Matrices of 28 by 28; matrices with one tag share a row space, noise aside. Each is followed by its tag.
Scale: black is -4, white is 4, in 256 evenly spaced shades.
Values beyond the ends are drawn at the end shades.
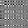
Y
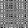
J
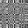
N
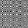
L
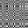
N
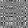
J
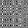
L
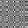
N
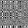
L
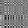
Y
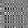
Y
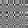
N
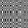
L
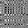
Y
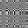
N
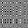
L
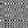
Y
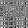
J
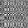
Y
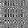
Y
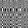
L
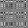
J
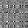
N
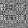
J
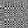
Y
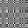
N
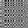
Y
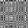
J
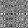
J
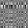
J
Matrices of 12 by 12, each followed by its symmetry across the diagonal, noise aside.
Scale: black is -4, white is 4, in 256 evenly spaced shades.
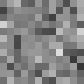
neither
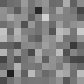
neither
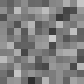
neither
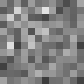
symmetric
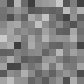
neither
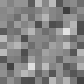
symmetric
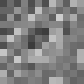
symmetric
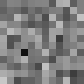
neither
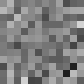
symmetric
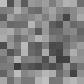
neither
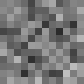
symmetric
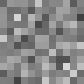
symmetric
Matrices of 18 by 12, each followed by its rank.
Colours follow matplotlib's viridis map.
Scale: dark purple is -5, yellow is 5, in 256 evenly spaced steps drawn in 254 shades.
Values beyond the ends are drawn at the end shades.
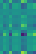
one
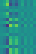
one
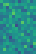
full rank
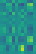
two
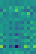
two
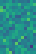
full rank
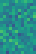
full rank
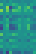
two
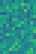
full rank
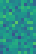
full rank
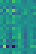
two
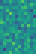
full rank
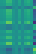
one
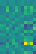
two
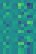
two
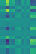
one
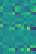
two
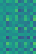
two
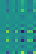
one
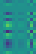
one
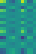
one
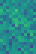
full rank
